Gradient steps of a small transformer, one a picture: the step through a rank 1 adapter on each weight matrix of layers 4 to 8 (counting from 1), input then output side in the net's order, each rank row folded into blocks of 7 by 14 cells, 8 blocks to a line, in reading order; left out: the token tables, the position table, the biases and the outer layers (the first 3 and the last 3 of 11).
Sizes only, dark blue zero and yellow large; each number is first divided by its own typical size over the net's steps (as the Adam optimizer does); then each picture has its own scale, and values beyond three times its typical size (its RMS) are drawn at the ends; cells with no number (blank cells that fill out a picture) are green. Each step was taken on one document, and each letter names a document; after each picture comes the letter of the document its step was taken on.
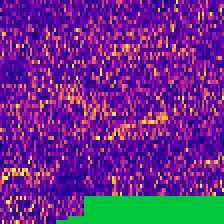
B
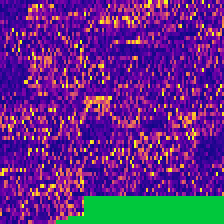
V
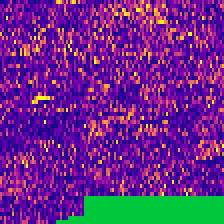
B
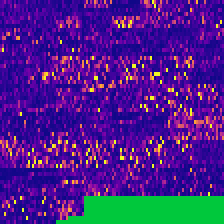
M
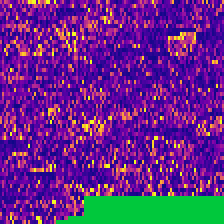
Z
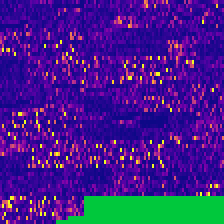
M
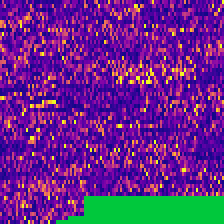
Z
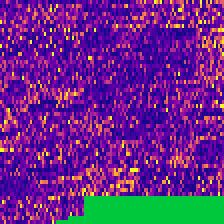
V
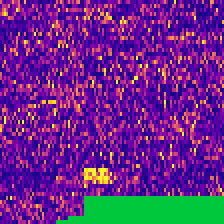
V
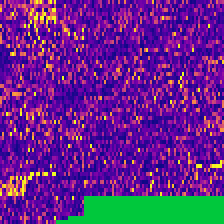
Z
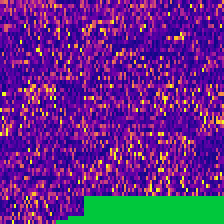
Z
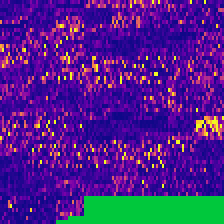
M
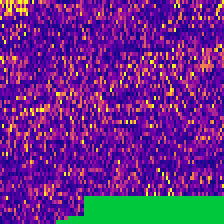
Z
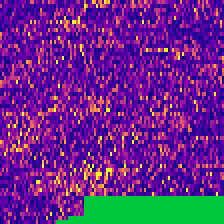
Z
